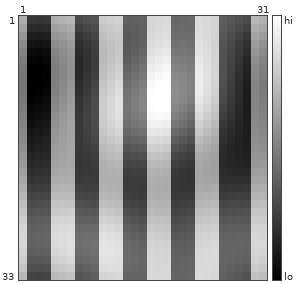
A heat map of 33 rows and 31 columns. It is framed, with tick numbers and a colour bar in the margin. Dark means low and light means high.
Lone odd cells: none. Ninth with the lowest average: top left. Stripes: upright, repeating 5 times. Ninth with the highest average: top middle. Slope: none.
